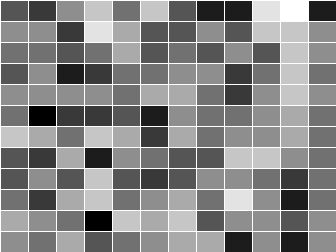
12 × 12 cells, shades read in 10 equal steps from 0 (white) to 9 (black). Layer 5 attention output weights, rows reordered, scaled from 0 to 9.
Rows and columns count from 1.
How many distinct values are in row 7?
5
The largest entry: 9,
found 2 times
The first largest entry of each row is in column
8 3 3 3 9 2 6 4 6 11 4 9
